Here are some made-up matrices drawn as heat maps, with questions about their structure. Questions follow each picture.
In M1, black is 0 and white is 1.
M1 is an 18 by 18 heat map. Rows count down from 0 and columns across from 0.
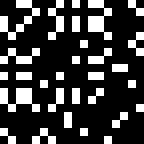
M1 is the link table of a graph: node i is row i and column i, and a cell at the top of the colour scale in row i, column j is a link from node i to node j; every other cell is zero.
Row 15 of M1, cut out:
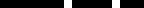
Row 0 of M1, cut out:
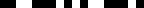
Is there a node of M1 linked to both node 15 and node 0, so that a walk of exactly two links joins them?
no
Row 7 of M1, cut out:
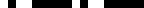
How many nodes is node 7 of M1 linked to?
6
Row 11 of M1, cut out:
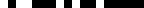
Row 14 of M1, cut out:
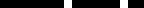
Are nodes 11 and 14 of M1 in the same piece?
no
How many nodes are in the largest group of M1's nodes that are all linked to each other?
7
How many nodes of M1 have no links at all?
0
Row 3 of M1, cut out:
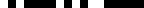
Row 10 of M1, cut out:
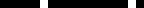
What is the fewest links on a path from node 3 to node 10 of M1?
3
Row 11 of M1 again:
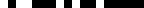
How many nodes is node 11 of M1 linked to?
6
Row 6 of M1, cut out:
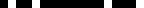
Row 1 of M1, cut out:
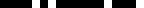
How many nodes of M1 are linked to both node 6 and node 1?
3
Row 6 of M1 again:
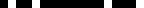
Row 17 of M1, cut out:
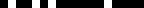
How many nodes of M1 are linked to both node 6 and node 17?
3
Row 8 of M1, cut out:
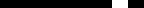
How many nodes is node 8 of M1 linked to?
2
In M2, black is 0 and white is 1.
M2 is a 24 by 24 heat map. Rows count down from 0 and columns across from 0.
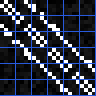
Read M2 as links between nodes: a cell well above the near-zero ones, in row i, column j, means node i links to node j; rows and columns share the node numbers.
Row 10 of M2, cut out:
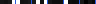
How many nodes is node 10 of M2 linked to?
5
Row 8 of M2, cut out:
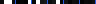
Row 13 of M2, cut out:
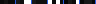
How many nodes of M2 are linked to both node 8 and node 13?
2
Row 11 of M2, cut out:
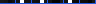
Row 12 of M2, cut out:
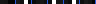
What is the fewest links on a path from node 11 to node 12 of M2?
6
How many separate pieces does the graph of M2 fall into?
1
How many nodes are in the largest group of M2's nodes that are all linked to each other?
3
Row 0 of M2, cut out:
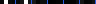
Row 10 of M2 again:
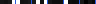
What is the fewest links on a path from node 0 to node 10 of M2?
4
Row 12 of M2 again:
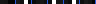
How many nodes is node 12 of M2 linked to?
3
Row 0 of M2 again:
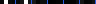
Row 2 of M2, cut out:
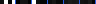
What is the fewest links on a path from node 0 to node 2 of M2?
2
